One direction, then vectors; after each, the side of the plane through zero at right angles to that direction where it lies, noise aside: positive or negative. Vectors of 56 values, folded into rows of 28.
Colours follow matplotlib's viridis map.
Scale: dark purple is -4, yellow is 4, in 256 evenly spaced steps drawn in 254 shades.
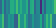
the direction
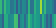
negative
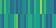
negative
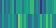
positive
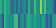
negative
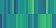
positive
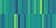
negative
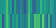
negative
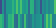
positive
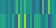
positive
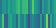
positive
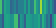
negative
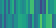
positive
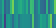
positive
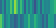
positive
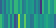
positive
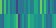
negative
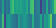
positive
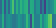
positive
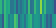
negative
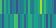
negative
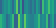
positive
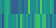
negative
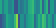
negative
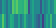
positive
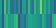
negative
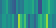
positive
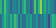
negative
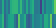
positive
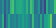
positive
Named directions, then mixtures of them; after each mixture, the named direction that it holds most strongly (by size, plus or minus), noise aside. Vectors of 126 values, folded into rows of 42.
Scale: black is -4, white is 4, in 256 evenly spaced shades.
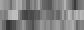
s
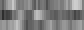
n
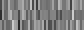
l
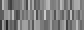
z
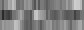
n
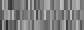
z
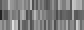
l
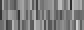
l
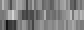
s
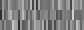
l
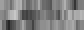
s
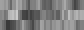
s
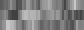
s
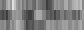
n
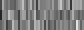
l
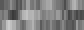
s
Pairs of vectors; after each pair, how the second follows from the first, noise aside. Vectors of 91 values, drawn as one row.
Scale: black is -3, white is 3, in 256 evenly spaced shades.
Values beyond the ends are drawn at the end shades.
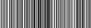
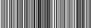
copied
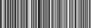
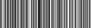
copied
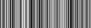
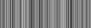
shrunk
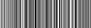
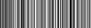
negated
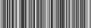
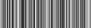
copied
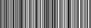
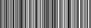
copied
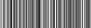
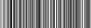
copied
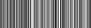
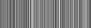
shrunk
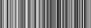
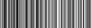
negated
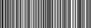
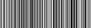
negated
